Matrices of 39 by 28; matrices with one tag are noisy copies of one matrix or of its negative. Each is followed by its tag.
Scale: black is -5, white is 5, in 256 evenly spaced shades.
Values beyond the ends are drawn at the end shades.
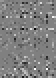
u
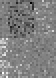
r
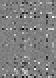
u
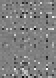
u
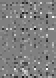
u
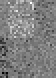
r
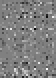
u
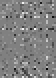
u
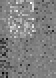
r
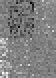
r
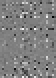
u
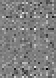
u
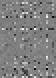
u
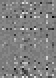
u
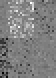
r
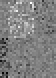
r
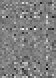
u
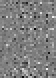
u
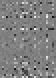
u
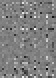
u
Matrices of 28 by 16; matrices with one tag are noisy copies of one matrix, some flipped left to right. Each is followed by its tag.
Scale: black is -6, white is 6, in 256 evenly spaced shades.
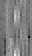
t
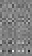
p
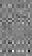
p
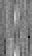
t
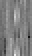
t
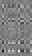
p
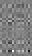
p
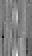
t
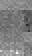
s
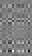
p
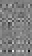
p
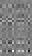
p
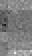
s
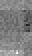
s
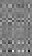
p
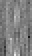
t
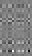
p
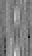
t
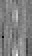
t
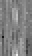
t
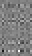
p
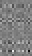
p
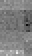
s
